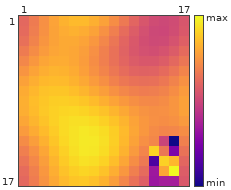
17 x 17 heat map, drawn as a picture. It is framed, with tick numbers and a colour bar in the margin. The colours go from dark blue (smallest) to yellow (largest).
An odd patch, rougher than its surroundings, sits in the bottom right. Values change most from cell to cell in the bottom right. There are no regular stripes. The values are skewed, with a long tail toward low values.
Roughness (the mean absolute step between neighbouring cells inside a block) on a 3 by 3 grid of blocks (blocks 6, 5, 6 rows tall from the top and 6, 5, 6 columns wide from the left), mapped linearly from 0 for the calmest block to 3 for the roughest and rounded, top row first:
000
000
003
